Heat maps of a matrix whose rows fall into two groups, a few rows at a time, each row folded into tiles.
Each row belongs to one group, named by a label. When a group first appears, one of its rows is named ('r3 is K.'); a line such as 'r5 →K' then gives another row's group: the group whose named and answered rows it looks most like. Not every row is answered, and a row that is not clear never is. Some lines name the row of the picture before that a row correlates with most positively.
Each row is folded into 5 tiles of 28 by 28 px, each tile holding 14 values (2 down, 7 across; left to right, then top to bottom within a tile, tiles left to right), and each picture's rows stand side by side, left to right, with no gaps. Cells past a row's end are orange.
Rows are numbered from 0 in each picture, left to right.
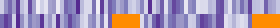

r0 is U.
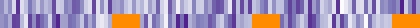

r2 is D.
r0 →U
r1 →U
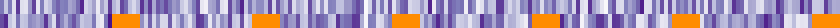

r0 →U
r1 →D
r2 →U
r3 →U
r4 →U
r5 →U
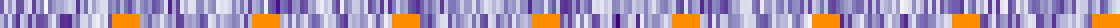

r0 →U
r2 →D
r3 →D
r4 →D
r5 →D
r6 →D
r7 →U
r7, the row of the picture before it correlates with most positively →0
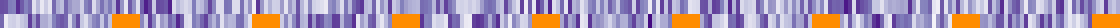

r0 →D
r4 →U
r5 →D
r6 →D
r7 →U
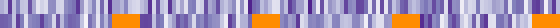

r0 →U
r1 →U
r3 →D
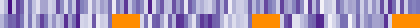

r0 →U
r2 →D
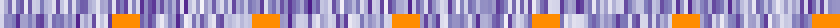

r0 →U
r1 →D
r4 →D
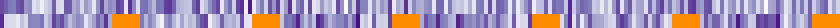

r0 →D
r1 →D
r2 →U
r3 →U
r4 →D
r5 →U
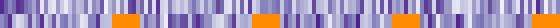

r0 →D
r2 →U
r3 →D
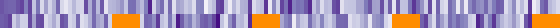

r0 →D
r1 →U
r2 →D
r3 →U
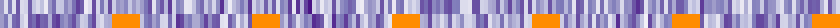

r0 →U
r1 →U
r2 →D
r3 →D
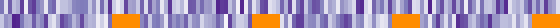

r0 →U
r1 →U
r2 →U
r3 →U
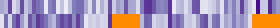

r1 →D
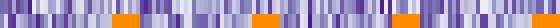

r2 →U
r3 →D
